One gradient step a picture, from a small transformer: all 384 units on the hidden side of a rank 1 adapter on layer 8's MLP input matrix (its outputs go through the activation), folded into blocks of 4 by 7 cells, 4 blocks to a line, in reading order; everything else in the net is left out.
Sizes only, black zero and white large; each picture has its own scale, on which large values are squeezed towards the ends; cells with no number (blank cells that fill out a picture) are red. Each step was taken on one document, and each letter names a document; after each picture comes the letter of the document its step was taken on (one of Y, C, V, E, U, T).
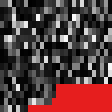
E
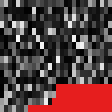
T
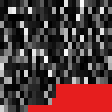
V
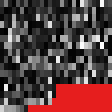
T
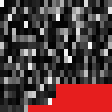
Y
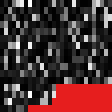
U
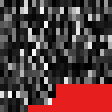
Y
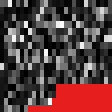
E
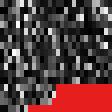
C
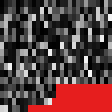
Y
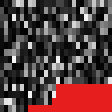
U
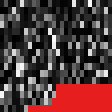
C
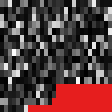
C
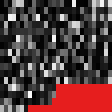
U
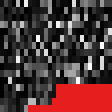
T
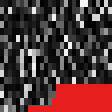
V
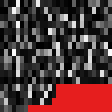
C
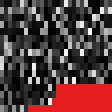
V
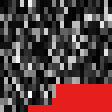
U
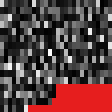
Y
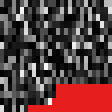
Y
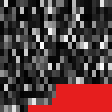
T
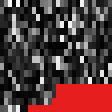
E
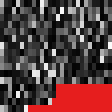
Y
